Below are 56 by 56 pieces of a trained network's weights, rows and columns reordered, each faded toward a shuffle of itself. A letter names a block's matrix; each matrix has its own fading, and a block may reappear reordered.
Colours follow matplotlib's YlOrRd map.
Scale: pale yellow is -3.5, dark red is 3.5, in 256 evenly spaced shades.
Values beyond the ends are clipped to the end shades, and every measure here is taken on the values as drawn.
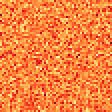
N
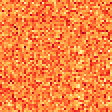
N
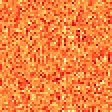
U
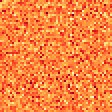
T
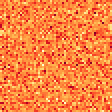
T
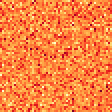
T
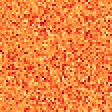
U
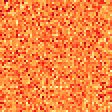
U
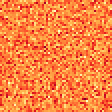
N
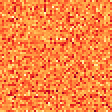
U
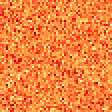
T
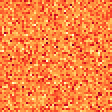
U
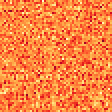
N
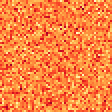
N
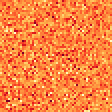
T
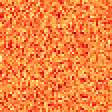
N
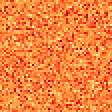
T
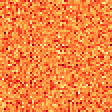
T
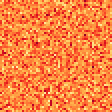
N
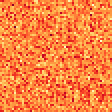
N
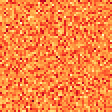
N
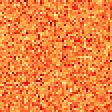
T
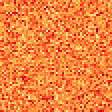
N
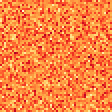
N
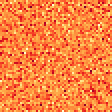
T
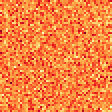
N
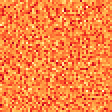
N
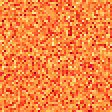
N
